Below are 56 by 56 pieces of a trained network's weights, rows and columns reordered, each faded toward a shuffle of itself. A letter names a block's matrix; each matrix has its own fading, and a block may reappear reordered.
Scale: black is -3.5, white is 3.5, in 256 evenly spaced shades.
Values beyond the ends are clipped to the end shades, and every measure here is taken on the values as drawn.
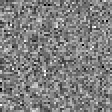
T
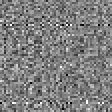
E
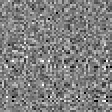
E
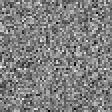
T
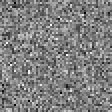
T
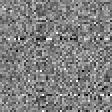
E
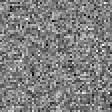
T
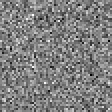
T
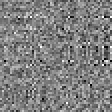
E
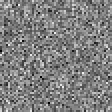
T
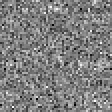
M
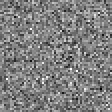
M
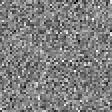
M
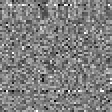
E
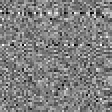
E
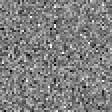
M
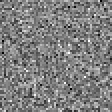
T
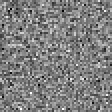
M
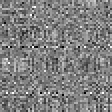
E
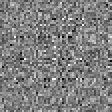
E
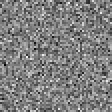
T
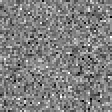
M
